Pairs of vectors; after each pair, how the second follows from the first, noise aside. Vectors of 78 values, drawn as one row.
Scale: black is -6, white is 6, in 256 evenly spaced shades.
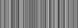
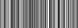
scaled up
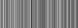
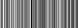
scaled up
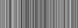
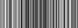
scaled up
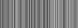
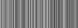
negated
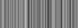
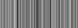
wrapped around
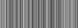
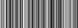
scaled up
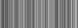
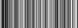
scaled up
